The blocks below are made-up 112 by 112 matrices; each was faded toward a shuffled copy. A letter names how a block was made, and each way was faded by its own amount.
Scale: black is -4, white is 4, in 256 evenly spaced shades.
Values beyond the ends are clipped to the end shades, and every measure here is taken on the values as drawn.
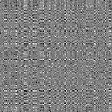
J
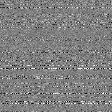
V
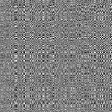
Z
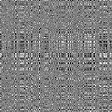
J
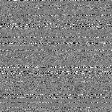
V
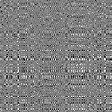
J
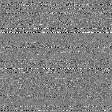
V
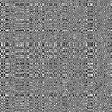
J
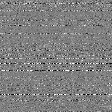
V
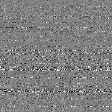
V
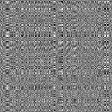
Z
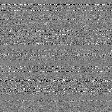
V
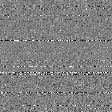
V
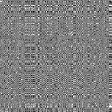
J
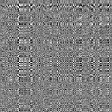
Z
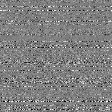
V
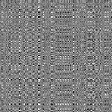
Z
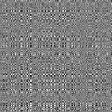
Z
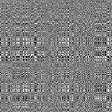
Z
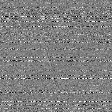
V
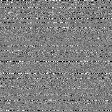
V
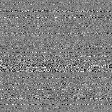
V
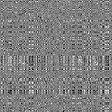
J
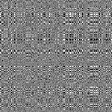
Z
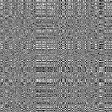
J
